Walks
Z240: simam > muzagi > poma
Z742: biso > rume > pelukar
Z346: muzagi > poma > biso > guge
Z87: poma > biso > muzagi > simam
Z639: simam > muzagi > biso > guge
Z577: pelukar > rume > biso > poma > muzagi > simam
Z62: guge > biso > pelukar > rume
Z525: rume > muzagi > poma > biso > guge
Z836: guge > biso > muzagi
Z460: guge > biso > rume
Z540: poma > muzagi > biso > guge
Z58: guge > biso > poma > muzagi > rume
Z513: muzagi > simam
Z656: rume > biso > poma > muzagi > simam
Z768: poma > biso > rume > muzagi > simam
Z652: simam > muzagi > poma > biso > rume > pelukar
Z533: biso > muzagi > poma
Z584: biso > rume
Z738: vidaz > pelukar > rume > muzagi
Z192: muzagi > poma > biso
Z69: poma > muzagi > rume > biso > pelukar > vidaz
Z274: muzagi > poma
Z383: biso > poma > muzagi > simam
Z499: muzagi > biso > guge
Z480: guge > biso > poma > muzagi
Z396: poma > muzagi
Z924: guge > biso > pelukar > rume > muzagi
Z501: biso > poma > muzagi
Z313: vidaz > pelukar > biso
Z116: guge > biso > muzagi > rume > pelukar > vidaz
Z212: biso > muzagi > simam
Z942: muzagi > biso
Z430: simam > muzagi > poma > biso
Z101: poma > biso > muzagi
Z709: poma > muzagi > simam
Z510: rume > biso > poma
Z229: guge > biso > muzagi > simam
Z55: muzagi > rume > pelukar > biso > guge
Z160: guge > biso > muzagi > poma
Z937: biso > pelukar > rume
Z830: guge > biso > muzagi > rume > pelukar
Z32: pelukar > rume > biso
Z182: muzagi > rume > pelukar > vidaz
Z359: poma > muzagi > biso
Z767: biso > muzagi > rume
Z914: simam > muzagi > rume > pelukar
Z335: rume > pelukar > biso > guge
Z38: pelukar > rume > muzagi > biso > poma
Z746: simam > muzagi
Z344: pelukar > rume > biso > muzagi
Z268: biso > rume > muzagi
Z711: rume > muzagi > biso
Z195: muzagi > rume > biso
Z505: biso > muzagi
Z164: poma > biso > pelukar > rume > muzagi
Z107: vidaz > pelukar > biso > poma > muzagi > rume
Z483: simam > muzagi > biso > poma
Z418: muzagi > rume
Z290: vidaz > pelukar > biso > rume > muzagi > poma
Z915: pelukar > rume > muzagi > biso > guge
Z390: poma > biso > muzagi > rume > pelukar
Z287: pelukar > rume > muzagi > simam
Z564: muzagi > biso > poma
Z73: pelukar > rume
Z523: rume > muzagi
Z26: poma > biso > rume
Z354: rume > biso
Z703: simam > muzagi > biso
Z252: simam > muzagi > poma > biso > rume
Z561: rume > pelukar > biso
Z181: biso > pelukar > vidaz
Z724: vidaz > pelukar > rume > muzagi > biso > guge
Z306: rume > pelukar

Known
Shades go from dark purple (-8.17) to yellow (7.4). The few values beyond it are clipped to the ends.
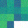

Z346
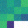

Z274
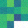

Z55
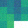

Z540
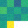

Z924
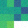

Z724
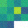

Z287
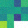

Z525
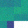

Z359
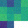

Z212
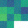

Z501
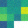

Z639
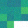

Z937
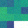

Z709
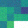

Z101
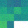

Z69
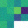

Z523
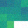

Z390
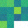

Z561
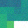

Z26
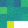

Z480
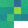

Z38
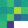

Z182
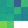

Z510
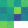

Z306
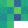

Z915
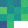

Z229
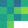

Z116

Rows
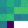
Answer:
Z942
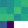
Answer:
Z513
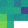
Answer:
Z107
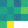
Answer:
Z62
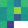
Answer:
Z711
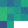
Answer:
Z505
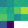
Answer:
Z703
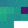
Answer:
Z396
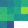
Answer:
Z240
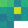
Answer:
Z32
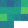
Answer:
Z767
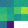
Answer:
Z430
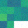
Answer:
Z268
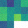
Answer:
Z383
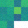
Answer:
Z354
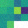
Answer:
Z344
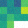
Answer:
Z160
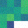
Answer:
Z564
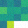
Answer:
Z836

